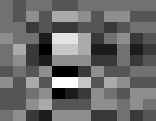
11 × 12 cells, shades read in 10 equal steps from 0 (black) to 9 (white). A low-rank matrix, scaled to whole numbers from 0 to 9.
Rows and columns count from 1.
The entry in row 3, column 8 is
3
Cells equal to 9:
2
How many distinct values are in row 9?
6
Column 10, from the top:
4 5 3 5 4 4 3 5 3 4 4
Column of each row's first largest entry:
1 5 1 5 5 2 4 5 4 4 2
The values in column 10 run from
3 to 5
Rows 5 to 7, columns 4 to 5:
0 7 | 1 5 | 5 0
